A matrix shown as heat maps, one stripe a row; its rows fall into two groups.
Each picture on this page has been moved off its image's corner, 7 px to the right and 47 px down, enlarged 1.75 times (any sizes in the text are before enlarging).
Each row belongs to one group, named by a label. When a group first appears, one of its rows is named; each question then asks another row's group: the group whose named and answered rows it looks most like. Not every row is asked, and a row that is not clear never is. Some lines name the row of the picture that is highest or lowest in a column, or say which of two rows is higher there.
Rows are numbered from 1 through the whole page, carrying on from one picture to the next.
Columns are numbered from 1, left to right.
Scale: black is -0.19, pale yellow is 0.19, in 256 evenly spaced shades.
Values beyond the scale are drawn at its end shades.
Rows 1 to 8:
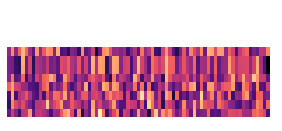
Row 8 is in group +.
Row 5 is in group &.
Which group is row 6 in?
&
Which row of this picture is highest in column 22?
1
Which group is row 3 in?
+
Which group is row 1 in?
&
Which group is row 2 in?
+
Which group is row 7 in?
&
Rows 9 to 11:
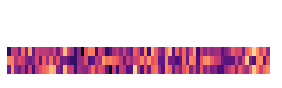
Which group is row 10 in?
&
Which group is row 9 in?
+
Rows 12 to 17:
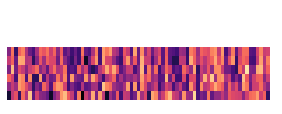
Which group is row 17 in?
+
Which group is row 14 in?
&
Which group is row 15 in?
&
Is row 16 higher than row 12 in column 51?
No
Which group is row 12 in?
&
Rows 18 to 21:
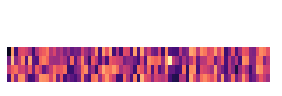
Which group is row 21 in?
&
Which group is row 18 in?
&
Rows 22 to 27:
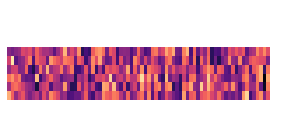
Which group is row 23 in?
+
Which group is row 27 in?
&
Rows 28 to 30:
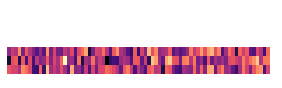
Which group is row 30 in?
&
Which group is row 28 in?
&
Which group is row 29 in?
+
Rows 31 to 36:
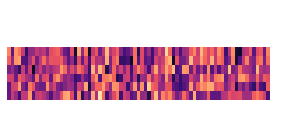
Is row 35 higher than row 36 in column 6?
No
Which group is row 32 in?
&
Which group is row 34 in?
&
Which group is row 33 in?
+
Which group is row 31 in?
&
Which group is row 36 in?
+
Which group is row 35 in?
&
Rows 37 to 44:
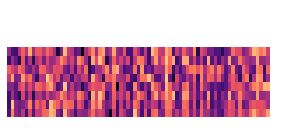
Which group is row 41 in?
+
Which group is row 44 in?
+
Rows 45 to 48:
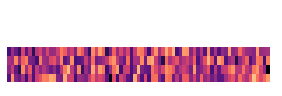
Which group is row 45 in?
+
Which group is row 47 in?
+
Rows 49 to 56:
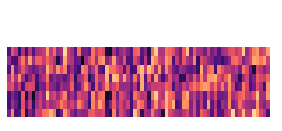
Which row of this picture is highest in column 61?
51
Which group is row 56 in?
+
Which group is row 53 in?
&
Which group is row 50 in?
+
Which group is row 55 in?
+
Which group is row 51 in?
&
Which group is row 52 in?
&
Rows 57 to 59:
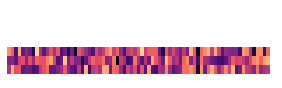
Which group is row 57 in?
&
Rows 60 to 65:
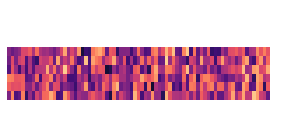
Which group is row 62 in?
+
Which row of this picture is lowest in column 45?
65
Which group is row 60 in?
+
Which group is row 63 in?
&
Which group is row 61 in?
&
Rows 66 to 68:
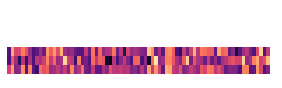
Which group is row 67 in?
+
